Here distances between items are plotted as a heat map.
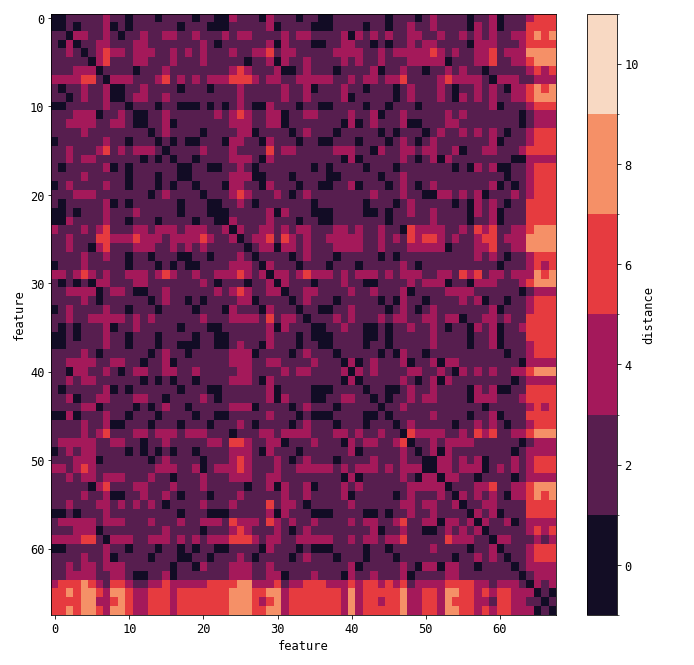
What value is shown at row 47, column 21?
2
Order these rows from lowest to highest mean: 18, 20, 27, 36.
36, 18, 27, 20
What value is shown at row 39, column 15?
4
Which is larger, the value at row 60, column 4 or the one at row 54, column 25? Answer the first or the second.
the second
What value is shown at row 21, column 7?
4
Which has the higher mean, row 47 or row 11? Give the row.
47
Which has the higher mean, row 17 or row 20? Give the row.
20
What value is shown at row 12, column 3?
4
